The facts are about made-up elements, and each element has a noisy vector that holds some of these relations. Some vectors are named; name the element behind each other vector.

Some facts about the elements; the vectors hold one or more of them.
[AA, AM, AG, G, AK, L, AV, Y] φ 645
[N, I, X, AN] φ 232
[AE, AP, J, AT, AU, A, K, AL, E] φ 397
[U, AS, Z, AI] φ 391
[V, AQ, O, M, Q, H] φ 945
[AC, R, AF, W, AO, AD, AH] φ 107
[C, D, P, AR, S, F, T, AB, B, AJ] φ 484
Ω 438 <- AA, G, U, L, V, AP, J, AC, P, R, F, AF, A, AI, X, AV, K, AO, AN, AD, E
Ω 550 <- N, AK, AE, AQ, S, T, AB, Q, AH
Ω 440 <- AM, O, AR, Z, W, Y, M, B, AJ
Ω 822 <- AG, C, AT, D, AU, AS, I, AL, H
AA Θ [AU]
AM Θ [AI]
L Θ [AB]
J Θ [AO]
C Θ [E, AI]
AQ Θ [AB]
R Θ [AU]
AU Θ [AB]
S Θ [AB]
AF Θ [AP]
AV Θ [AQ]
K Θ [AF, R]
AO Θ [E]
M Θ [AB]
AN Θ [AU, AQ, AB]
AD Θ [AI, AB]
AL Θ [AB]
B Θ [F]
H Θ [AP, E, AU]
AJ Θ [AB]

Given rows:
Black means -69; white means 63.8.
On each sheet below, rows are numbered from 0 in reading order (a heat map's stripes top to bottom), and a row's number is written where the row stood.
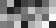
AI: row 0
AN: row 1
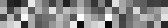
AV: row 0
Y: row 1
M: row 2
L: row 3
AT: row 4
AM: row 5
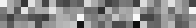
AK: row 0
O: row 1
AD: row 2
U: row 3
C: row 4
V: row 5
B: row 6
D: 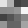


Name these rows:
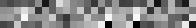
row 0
H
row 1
AF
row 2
AH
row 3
AL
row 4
AJ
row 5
AO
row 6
AQ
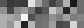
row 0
AA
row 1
G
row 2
AP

